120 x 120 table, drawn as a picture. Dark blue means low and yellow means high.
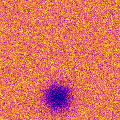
No single row or column stands out from its neighbours. The bottom middle is the ninth with the lowest average. A single dip lies in the bottom middle.
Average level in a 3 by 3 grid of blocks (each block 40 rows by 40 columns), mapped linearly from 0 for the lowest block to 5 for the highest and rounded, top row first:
5 5 5 | 5 5 5 | 5 0 5
